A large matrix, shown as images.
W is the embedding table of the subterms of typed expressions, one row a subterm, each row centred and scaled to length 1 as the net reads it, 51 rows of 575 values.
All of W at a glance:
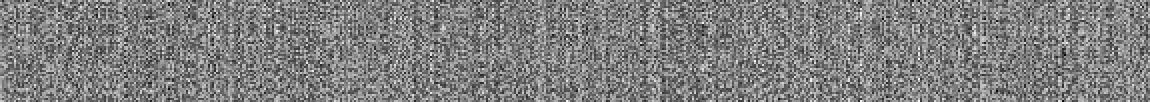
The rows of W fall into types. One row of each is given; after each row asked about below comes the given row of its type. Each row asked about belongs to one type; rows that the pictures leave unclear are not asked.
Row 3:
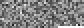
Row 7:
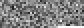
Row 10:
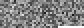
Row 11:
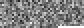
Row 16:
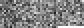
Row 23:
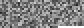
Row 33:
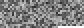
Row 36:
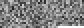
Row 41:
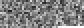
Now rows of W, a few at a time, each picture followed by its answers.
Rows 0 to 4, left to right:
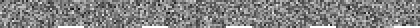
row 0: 3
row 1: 23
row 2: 10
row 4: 7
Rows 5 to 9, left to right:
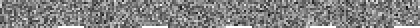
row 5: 41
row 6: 33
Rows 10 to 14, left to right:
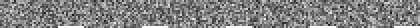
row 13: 7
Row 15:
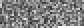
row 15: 41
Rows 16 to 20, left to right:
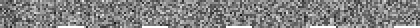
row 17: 23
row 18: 10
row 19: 3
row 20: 36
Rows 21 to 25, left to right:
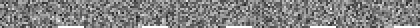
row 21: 33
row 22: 3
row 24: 23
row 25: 7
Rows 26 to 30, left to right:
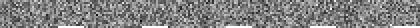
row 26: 23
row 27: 11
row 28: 36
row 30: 16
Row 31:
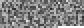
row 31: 41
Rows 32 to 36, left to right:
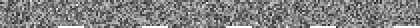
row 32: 33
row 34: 11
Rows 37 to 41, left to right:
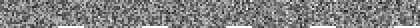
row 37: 33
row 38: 41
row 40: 3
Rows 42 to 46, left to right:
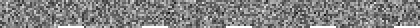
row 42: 3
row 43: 36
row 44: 10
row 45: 10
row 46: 11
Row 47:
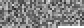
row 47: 36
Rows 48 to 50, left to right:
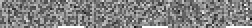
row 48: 41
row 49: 23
